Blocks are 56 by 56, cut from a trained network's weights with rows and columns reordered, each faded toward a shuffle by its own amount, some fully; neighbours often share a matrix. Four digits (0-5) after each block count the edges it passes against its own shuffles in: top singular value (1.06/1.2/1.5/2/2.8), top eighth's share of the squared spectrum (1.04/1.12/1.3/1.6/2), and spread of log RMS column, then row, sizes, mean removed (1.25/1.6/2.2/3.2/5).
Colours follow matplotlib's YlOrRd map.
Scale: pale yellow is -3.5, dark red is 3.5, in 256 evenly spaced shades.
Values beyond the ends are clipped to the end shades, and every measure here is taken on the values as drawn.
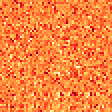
3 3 0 2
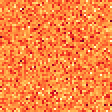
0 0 0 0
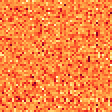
3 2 1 1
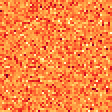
2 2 0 0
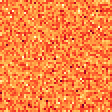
1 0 0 0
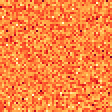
1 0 0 0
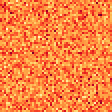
3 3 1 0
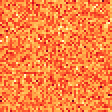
0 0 0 0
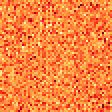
2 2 0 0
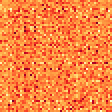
3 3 0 2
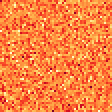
1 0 0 0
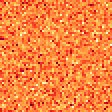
0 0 0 0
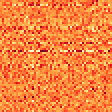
4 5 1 3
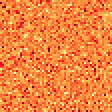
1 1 0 0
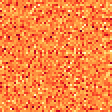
2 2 0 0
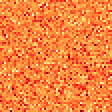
1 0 0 0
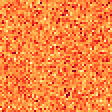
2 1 0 0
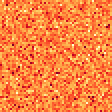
0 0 0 0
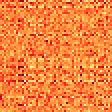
4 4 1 3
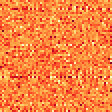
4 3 0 2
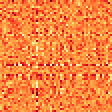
4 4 2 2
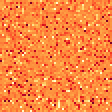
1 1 0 1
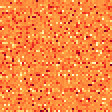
2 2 0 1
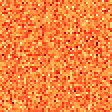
1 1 0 0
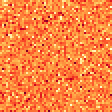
0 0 0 0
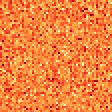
2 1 0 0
